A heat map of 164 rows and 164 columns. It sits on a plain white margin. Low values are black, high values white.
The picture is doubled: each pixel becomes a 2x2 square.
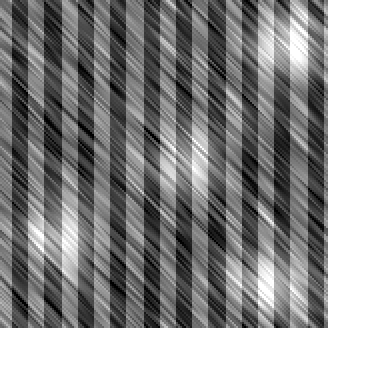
No overall slope runs across the table. Stripes running up and down repeat 10 times from left to right. On average the colour sits 40% of the way up the scale. There are four bumps.
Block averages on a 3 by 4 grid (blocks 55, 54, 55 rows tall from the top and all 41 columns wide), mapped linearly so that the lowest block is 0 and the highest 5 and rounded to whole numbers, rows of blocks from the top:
1115 | 1140 | 4114
